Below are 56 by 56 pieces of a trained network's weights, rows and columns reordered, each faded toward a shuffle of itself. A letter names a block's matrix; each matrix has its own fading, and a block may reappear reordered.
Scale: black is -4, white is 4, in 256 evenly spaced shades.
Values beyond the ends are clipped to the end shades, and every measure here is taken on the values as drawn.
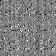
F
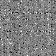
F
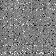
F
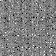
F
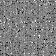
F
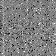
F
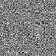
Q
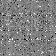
F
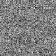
Q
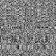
Q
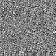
Q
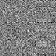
Q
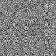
Q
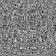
Q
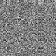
Q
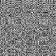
Q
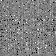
F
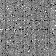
F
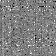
F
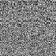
Q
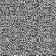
Q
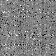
F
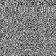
Q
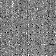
F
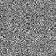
Q
